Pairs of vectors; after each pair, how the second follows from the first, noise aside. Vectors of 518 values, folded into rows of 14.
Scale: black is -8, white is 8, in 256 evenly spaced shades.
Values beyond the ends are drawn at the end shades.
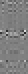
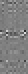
negated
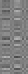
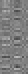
negated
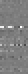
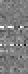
scaled up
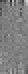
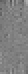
shrunk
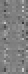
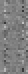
negated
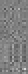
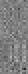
negated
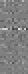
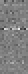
sign-scrambled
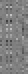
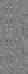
shrunk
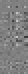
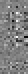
scaled up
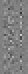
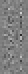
negated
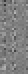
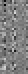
scaled up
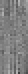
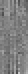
negated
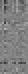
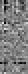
scaled up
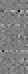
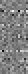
scaled up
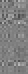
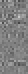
negated
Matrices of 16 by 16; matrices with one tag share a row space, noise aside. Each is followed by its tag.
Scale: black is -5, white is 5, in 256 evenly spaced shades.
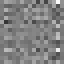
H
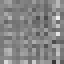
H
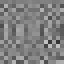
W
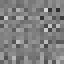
W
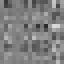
H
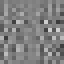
W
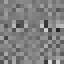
W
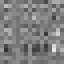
H
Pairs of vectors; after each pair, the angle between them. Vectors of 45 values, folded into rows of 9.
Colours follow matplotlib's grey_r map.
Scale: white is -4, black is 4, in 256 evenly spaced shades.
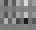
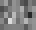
partly opposed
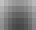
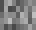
orthogonal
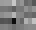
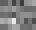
nearly opposite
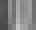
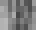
nearly opposite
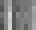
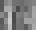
nearly parallel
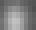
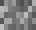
orthogonal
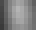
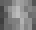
nearly parallel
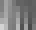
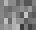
partly aligned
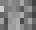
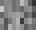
nearly parallel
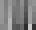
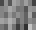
partly aligned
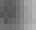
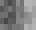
nearly parallel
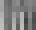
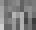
nearly parallel
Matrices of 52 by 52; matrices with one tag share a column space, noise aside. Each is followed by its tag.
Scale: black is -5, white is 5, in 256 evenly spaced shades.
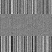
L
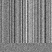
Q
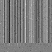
Q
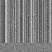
Q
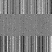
L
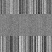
L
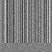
Q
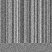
Q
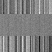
L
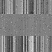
L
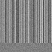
Q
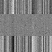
L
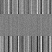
L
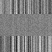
L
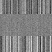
L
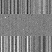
L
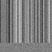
Q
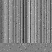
Q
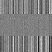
L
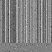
Q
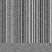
Q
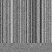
Q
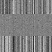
L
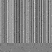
Q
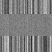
L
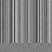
Q
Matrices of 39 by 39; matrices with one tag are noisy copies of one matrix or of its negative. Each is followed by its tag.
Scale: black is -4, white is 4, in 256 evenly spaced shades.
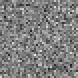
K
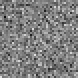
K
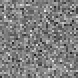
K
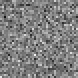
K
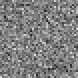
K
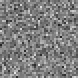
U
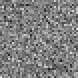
K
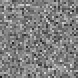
K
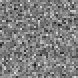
U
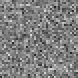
K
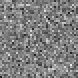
K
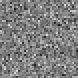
U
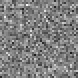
K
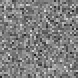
K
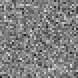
K
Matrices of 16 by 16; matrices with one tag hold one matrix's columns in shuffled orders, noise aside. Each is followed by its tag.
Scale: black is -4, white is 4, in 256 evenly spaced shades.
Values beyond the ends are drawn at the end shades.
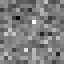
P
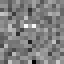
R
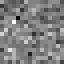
P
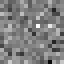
R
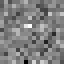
R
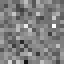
R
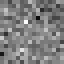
P
